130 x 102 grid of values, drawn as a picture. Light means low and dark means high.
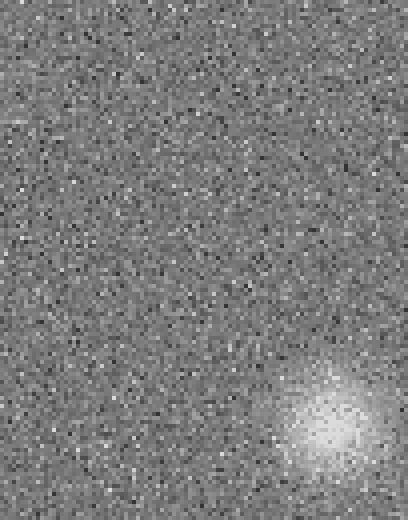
Stripes: none. Average level on the scale: 50%. Ninth with the lowest average: bottom right. Odd rows or columns: none. Dips: one, in the bottom right.
